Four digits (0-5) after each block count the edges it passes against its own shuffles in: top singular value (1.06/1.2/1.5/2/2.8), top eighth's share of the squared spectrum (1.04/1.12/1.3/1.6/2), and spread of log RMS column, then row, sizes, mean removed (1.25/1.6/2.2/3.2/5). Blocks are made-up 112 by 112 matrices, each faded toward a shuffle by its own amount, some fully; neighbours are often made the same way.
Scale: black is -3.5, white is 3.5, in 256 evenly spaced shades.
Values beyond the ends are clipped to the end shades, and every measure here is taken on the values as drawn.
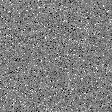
0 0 0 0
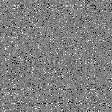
4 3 1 2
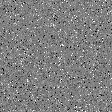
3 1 0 0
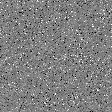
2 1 0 0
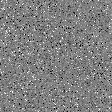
2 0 0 0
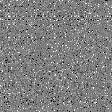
4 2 1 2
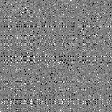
5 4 2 3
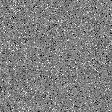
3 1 0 0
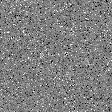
2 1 0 0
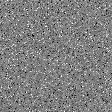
2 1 0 0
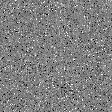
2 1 0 0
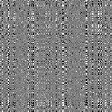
5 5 4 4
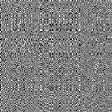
5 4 4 3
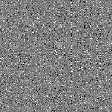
4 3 2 1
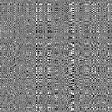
5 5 4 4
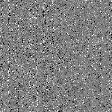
1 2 3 0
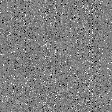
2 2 2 0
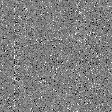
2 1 2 0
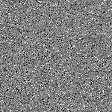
0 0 0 0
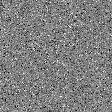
0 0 0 0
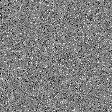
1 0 1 0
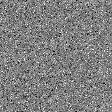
0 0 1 0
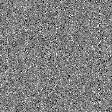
1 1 2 0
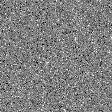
0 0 1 0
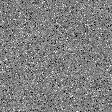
0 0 0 0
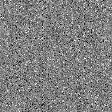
1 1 2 0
